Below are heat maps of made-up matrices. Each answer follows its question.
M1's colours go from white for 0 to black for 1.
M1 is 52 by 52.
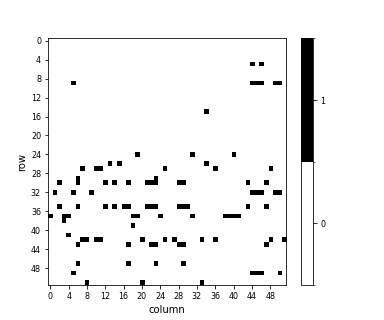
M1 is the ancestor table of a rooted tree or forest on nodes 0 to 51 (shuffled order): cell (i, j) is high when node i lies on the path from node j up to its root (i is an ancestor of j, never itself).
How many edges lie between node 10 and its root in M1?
2
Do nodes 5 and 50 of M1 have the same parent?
yes
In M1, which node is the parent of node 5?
49
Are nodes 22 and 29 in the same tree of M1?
yes
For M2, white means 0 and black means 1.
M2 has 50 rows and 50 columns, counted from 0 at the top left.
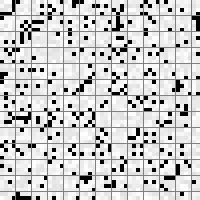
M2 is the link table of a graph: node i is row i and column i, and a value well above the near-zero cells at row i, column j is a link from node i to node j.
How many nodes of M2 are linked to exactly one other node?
1
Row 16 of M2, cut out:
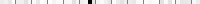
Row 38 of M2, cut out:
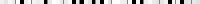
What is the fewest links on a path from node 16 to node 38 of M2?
3
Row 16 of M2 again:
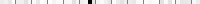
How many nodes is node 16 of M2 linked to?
1
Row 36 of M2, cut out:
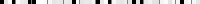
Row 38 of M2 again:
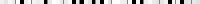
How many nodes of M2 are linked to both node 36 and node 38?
4
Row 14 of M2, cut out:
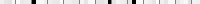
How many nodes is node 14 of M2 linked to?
3
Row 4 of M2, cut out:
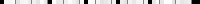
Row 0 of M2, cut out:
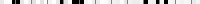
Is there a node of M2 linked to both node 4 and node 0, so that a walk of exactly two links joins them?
no
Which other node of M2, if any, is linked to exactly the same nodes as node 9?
node 6
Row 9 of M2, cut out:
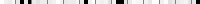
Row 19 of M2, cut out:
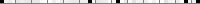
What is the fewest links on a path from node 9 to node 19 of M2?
2
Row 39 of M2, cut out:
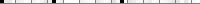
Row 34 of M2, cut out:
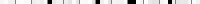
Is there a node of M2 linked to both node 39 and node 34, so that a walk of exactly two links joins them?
no
